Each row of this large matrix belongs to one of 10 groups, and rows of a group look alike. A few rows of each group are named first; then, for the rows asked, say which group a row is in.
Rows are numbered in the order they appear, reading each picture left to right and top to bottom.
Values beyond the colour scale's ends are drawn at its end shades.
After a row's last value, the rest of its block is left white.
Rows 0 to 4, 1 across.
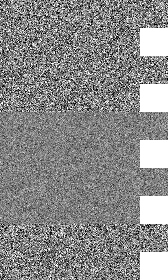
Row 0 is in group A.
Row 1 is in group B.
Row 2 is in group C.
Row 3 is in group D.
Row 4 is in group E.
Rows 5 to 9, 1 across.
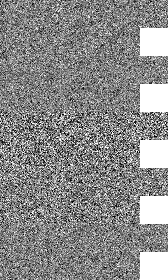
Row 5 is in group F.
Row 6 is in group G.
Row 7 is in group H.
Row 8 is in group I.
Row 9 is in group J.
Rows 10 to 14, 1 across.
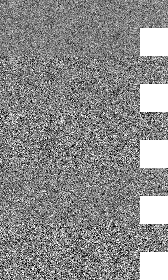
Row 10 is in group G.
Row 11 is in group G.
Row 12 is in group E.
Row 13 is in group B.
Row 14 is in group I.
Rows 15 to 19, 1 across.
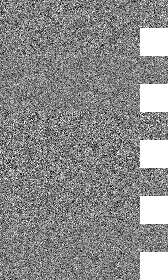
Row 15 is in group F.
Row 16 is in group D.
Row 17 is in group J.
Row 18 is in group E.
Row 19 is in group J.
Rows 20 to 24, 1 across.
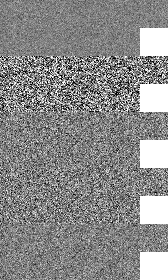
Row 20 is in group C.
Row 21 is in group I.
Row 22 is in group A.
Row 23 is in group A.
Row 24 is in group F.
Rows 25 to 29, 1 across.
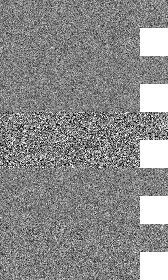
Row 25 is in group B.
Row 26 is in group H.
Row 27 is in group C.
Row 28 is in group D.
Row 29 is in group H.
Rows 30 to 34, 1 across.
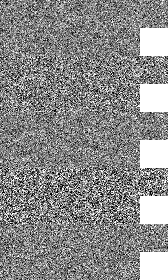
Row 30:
H
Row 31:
D
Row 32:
D
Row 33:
J
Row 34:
B
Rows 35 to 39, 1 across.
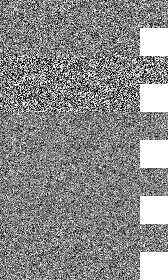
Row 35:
J
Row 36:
D
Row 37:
C
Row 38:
E
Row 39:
F
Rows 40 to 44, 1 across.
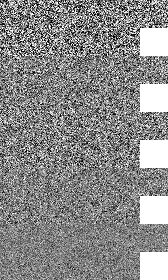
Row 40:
G
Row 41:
C
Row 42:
I
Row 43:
J
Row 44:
G
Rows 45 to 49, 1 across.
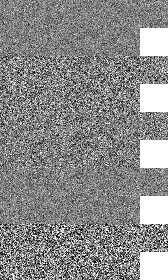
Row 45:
J
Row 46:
C
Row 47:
F
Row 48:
H
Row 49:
H
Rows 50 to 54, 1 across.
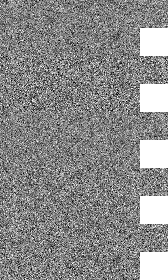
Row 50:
G
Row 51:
A
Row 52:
A
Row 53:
H
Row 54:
G
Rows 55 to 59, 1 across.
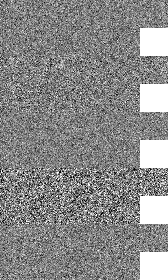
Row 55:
A
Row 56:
E
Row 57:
H
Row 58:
F
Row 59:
C
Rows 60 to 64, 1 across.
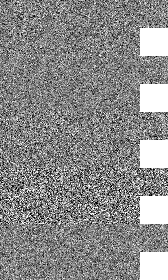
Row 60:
C
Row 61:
J
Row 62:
A
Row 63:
D
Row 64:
H
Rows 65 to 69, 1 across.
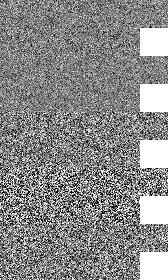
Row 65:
G
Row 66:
D
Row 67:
D
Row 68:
J
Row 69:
C
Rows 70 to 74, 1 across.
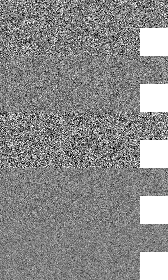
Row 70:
D
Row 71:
A
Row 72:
G
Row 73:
A
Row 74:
I
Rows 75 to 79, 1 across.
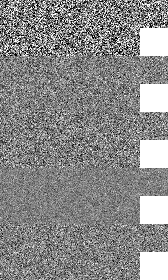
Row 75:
J
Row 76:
H
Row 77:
H
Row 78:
J
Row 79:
D
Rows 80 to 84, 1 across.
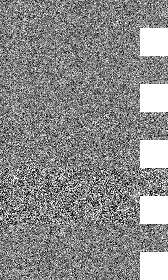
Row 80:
C
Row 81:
H
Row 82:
B
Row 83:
J
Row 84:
E
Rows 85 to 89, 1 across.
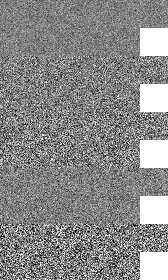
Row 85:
H
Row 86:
J
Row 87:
B
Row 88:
A
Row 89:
F
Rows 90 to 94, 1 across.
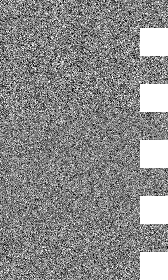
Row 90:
I
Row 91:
H
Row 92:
E
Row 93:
A
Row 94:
B
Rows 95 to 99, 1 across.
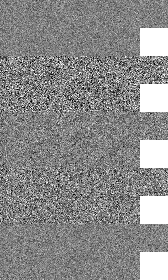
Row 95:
H
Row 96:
G
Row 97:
F
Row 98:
A
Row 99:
C
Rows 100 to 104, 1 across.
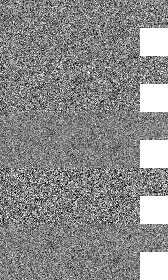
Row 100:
B
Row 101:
F
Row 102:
G
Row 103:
A
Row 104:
G
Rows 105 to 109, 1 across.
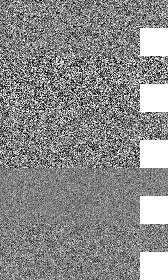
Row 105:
C
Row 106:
H
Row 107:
J
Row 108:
C
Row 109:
H
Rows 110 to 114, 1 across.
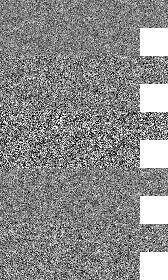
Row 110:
D
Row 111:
D
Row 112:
F
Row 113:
J
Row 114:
I
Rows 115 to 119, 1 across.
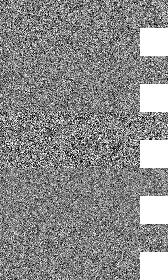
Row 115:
A
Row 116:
B
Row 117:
G
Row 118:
A
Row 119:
J
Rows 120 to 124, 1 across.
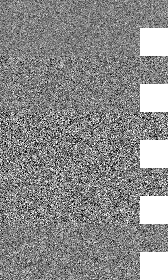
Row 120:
C
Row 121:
E
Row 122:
A
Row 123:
I
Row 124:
D
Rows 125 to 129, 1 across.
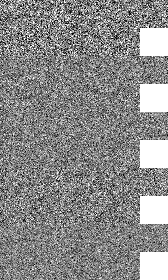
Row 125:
I
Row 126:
D
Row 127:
B
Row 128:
F
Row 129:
I
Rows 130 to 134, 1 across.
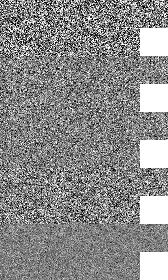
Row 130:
D
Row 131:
C
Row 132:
A
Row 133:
I
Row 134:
E
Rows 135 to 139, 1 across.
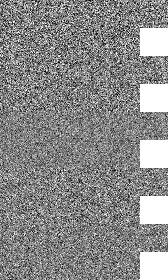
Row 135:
B
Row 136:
A
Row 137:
A
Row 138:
I
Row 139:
J
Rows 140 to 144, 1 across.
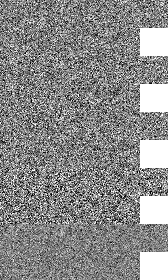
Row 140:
D
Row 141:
G
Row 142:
H
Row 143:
J
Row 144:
E
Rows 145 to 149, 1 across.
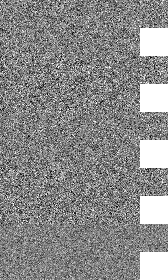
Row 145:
H
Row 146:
F
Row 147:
J
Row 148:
E
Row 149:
C
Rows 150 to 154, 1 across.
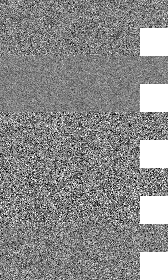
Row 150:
G
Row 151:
I
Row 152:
I
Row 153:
H
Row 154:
D
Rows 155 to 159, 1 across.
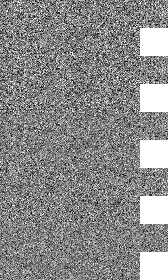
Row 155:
C
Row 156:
C
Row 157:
C
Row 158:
G
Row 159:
D
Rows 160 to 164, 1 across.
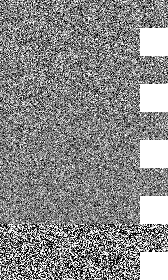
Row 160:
D
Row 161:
D
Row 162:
C
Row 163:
H
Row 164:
G
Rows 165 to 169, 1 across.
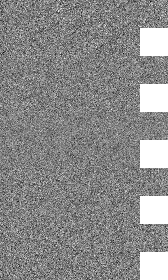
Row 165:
F
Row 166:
D
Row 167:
G
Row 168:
C
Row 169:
A
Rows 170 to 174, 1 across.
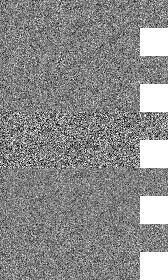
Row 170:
F
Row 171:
J
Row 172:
C
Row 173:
F
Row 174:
H
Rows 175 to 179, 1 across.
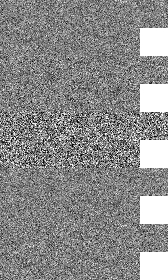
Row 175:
D
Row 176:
G
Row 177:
H
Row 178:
G
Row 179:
D
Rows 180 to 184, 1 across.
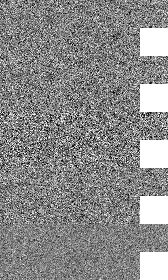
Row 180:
G
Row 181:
G
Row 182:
E
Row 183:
I
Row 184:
C
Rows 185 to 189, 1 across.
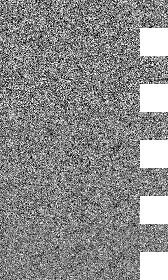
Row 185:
D
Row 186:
B
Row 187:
G
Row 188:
I
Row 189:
F
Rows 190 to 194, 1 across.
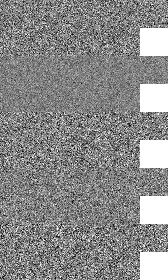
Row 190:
B
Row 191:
A
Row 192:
I
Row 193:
H
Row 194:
F
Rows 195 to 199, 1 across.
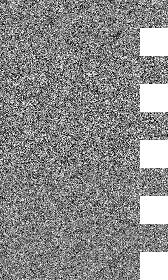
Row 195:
G
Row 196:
D
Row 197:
B
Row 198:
H
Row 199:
F
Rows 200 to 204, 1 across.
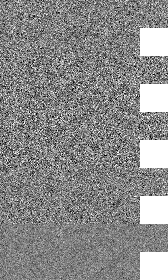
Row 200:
C
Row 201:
H
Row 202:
J
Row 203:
G
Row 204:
F
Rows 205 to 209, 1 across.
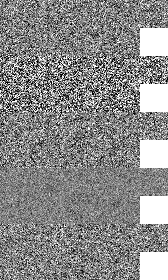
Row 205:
J
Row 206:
J
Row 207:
F
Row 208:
G
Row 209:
I
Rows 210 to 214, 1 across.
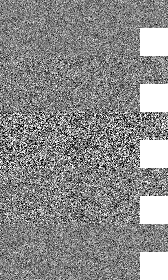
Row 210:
D
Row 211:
A
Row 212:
C
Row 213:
I
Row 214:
D
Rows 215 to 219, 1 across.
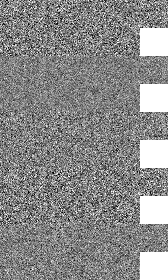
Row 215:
J
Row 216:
J
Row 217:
A
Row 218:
J
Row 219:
I
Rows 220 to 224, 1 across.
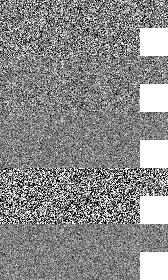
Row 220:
D
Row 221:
I
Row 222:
E
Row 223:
C
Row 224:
H
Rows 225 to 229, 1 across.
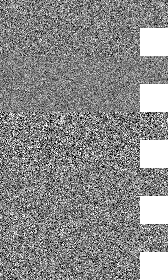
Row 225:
A
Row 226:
B
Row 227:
E
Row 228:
D
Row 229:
J
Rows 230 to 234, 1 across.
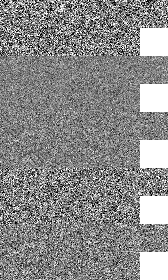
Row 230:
E
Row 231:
G
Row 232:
D
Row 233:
J
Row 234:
D
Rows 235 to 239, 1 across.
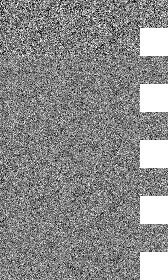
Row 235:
F
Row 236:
I
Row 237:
J
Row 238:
F
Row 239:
G
